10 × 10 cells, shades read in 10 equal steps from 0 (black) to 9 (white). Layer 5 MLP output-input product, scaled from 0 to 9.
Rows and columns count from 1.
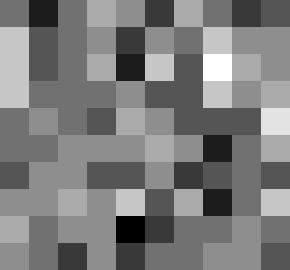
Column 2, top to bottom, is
1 3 3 4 5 4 5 5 4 4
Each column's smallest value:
3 1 2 3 0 2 2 1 2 3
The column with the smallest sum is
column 5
